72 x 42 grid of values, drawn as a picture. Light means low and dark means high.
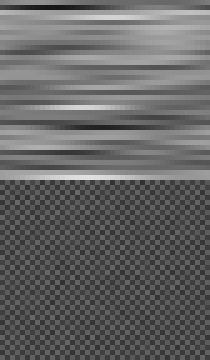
The table splits into 2 rows of 1 panel. Panel 1,1: middling, streaked across, strong in contrast. Panel 2,1: high, checkered.
